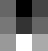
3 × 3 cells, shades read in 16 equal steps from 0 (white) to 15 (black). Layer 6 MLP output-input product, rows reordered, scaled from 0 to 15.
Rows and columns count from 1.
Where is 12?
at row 2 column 2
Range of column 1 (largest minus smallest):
3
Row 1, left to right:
9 15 11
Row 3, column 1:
6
